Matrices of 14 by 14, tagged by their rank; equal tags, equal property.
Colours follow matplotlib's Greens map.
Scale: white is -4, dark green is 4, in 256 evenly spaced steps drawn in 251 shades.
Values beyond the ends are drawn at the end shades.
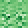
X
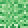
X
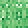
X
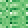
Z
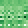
Z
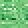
X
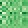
Z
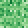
X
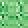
Z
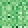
X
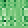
Z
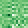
Z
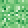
X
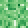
X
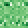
X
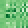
Z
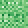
X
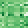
Z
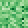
X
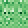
X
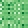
Z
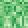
Z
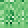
Z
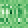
Z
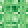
Z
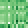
Z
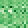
X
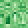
X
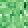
X
